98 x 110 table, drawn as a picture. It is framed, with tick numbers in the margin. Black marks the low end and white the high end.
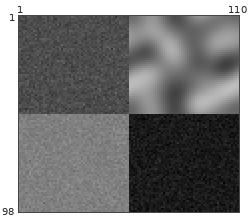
The table splits into 2 rows of 2 panels. Panel 1,1: low, fine-grained, faint in contrast. Panel 1,2: middling, smooth, strong in contrast. Panel 2,1: middling, fine-grained, faint in contrast. Panel 2,2: very low, fine-grained, faint in contrast.
